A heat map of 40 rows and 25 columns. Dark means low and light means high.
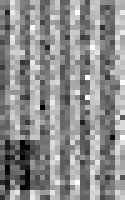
The ninth with the lowest average is the bottom left. In the bottom left lies a patch that is lower than the rest. Upright stripes repeat 6 times across the table.
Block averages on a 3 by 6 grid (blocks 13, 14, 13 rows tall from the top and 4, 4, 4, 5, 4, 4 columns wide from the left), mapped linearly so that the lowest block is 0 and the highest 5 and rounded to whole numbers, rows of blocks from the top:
5 5 4 4 5 5
4 4 5 3 5 5
1 0 5 4 5 4
